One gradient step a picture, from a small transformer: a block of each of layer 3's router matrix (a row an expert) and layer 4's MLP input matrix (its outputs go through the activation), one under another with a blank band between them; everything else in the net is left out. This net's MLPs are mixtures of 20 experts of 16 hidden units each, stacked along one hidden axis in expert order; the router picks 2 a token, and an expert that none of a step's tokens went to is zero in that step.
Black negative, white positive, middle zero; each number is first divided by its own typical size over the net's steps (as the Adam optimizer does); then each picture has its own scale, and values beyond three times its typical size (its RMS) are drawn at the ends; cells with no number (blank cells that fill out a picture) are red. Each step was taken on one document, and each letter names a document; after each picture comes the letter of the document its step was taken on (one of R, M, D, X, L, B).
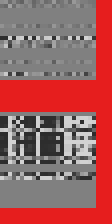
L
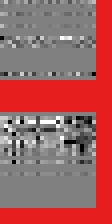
L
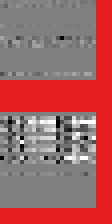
L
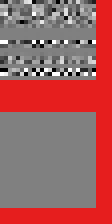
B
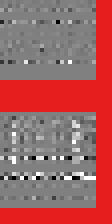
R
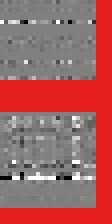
R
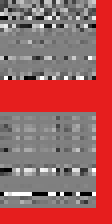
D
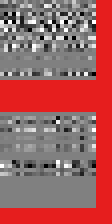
D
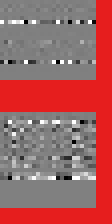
R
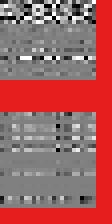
D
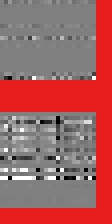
L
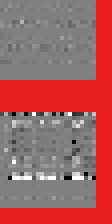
R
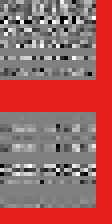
D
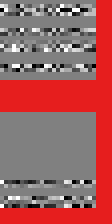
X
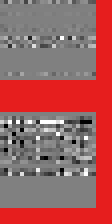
L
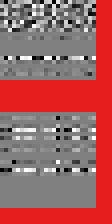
D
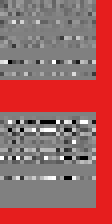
L
